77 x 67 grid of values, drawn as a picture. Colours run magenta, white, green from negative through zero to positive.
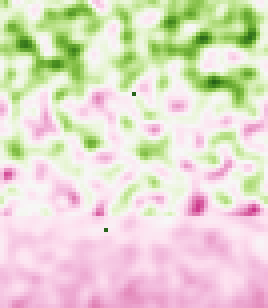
Seam: horizontal, 70% of the way down, the bottom part calmer. Average level on the scale: 50%. Grain: blotchy. Stripes: none. Slope: up to the top. Lone odd cells: 2, each higher than its neighbours.
